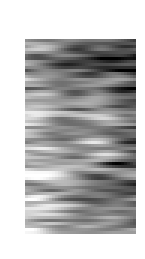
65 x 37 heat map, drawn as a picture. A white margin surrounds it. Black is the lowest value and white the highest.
Neither half mirrors the other. There is an overall slope up to the bottom left. The ninth with the lowest average is the top right. The bottom left is the ninth with the highest average.
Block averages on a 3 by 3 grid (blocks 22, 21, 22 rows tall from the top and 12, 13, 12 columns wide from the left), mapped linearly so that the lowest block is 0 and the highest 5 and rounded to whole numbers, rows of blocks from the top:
310 / 432 / 532
